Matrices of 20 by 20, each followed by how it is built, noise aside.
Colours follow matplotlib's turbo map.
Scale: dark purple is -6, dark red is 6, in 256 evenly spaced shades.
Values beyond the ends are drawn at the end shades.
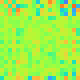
low rank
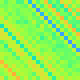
Toeplitz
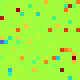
sparse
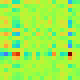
low rank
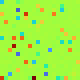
sparse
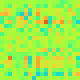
low rank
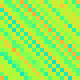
Toeplitz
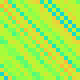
Toeplitz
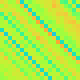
Toeplitz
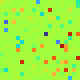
sparse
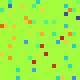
sparse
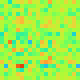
low rank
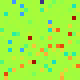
sparse
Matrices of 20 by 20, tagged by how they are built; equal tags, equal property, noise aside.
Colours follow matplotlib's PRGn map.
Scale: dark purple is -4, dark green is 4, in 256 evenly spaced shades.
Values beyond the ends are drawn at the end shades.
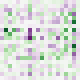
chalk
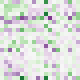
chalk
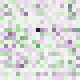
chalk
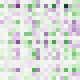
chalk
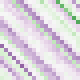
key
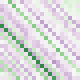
key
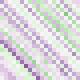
key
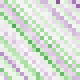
key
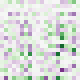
chalk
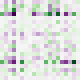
chalk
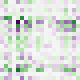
chalk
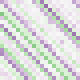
key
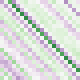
key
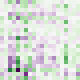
chalk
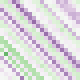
key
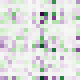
chalk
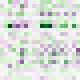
chalk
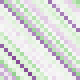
key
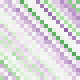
key
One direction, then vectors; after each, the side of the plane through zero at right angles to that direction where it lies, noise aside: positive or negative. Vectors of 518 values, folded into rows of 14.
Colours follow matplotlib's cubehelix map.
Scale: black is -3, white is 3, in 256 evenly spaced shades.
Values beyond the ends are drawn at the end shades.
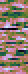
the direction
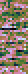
positive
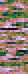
positive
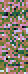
positive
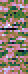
positive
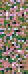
negative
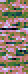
positive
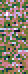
negative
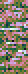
negative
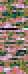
positive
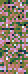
positive
